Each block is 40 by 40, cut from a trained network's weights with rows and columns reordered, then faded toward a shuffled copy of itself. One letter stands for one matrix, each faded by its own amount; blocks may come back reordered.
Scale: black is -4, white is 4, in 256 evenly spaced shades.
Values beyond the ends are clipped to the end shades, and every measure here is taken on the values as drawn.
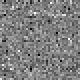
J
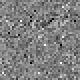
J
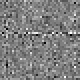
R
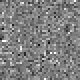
J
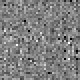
J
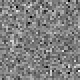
J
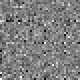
R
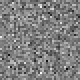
J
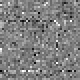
R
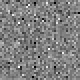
J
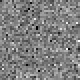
J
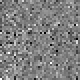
R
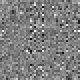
R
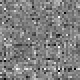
R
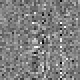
R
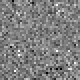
J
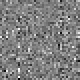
R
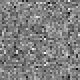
R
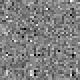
J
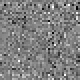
R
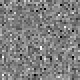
J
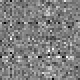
R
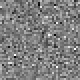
J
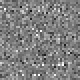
J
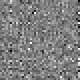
R
